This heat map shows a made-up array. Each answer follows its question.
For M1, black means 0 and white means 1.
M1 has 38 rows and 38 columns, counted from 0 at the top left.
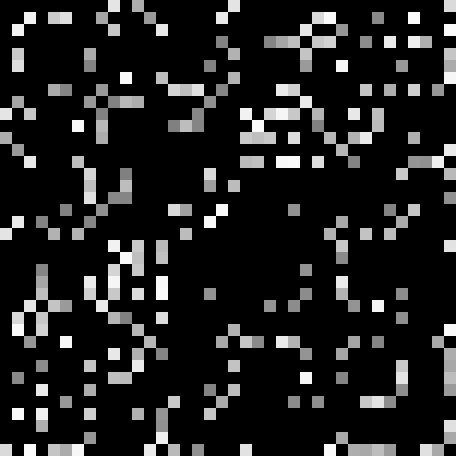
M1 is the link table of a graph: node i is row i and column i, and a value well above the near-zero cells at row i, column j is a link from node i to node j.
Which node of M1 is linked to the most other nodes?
node 37
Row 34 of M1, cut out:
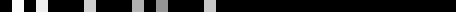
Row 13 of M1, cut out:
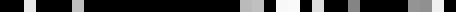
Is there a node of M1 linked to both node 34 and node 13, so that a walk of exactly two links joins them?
no
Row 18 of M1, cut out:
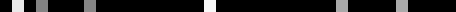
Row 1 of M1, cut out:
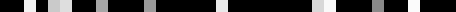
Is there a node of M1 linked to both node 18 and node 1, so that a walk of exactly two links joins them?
no
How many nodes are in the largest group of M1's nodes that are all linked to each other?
2
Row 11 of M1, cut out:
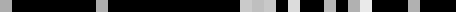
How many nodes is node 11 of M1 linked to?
10
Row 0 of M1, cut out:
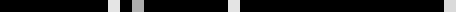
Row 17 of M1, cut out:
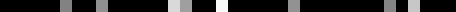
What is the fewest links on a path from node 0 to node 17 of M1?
3
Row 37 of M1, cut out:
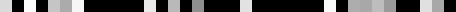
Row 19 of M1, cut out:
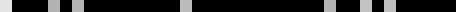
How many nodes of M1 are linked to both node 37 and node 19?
6
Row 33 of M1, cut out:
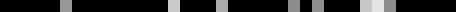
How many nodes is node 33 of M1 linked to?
8
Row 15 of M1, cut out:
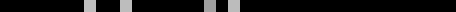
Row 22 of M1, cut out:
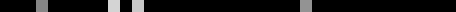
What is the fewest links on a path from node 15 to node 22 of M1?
4
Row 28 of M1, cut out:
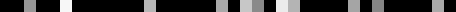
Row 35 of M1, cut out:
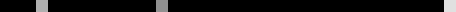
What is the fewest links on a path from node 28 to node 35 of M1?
3
